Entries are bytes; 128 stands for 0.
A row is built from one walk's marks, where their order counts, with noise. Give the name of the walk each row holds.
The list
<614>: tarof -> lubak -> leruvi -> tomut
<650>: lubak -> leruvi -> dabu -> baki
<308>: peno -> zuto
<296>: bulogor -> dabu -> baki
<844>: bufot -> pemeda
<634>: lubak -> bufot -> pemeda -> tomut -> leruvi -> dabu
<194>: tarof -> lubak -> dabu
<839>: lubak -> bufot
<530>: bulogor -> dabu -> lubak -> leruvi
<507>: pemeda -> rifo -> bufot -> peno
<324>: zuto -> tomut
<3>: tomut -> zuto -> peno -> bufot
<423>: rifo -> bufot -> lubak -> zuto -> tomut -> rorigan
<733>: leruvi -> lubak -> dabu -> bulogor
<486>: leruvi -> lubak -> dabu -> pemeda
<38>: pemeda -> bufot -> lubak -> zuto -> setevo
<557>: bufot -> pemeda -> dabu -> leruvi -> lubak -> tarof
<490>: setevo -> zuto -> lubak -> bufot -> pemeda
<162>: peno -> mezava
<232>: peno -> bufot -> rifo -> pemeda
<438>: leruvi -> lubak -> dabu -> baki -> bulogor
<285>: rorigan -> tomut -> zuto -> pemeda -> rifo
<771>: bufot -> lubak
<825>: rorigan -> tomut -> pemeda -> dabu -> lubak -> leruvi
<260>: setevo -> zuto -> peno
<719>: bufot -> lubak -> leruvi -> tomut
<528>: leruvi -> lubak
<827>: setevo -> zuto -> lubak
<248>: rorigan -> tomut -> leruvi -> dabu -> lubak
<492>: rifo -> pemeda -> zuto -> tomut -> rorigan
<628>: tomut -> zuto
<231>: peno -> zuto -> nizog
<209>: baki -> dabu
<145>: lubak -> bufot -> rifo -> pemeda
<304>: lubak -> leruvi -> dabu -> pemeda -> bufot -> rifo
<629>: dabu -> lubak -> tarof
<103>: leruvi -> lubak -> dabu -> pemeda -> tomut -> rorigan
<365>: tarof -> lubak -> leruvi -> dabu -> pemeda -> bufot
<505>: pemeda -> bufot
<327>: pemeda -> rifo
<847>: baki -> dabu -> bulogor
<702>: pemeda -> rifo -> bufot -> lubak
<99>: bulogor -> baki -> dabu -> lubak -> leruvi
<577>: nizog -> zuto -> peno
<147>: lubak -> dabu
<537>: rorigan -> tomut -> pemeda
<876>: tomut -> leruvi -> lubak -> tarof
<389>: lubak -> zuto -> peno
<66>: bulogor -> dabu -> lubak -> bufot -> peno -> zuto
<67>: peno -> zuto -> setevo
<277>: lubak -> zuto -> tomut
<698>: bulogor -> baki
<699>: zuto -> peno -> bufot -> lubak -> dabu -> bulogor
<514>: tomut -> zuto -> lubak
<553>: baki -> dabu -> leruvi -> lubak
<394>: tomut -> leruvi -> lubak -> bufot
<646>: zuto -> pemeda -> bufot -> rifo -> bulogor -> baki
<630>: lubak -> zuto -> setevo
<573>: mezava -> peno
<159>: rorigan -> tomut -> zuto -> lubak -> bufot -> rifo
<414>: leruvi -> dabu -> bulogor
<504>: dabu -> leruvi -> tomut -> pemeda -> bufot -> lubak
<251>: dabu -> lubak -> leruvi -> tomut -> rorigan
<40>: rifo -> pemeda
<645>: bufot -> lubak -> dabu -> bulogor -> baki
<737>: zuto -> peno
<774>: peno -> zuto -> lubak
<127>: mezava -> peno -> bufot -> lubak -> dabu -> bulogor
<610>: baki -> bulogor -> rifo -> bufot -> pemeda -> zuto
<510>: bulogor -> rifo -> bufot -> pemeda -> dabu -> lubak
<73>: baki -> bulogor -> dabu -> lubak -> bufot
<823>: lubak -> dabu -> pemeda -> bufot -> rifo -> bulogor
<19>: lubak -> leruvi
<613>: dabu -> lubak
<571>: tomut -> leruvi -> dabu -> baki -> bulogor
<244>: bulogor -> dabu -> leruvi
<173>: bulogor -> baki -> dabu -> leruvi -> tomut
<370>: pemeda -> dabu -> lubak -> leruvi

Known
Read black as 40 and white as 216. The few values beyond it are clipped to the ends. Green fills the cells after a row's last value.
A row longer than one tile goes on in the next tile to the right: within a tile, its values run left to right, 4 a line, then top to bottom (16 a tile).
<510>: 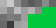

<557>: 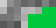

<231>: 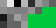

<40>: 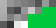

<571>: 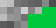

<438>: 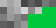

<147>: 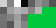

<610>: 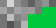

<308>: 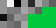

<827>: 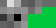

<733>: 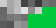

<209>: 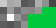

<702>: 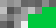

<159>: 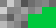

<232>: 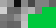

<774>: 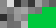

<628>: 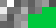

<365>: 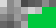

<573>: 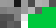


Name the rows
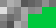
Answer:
<423>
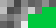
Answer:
<507>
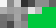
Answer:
<194>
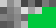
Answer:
<486>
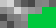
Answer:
<66>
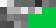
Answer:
<414>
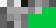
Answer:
<613>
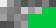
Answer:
<504>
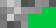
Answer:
<73>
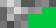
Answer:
<99>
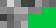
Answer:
<389>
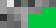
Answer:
<699>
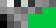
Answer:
<577>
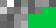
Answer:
<324>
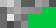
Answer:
<847>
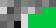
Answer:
<844>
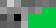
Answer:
<490>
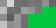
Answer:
<285>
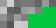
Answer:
<492>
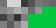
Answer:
<630>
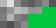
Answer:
<173>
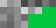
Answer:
<103>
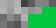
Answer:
<645>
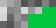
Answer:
<876>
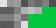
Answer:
<370>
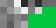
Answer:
<19>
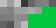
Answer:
<823>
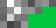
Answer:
<698>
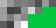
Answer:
<327>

